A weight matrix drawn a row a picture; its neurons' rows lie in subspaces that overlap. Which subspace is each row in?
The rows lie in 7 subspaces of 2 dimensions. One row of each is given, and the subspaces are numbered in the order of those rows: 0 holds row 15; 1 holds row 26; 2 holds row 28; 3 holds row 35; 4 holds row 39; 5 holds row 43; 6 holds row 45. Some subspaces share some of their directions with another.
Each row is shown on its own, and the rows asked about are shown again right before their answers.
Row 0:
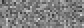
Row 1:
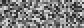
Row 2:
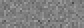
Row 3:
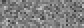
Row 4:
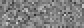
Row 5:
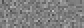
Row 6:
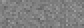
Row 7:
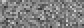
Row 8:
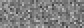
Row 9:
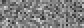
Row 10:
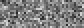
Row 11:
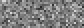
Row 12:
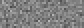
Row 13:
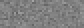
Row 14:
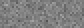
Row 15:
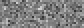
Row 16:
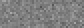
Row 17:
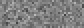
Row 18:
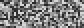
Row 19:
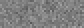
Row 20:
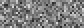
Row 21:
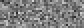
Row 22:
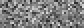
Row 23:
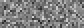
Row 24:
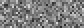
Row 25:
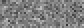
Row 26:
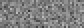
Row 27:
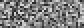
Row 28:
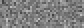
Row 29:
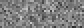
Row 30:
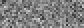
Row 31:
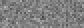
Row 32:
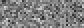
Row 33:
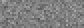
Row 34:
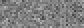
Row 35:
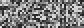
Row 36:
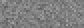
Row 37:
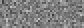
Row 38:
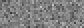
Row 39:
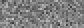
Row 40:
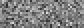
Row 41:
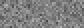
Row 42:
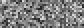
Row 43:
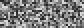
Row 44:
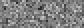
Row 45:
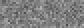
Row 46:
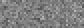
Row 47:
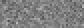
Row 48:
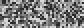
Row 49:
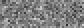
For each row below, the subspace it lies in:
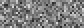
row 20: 0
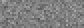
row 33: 4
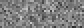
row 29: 6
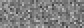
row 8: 1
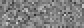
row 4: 3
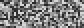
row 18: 5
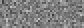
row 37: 2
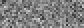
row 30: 0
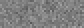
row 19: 6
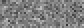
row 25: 6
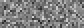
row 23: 2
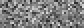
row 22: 4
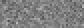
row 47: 3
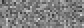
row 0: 2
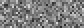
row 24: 0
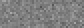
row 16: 1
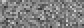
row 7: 4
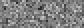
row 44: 0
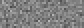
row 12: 2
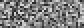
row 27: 5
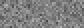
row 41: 0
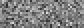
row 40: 4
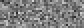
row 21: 5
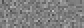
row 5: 2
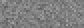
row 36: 4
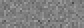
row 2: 2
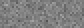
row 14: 0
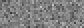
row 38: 1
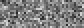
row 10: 5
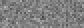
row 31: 1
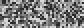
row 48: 6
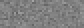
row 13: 5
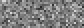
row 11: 1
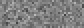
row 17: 3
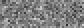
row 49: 6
